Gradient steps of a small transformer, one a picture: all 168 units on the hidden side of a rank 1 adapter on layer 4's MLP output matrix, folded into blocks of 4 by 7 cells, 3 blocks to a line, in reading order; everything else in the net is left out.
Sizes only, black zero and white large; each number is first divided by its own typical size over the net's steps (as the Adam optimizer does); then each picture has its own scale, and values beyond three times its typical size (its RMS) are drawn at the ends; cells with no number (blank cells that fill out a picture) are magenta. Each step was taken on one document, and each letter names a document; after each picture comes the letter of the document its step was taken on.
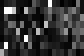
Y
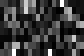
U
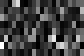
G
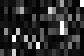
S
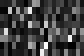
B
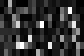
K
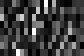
G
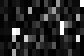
S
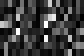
Y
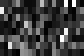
G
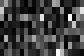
G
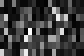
B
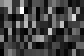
U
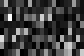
G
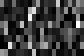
B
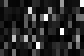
S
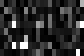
K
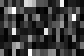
U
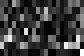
G
